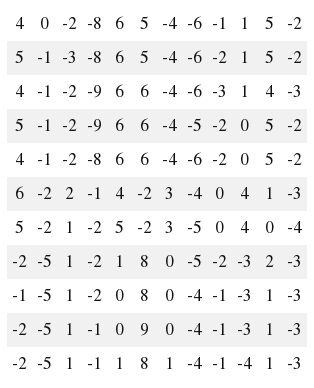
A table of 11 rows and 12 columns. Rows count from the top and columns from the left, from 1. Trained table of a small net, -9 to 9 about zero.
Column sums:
26 -28 -4 -51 41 57 -13 -55 -15 -2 30 -30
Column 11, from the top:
5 5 4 5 5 1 0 2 1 1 1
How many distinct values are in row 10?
8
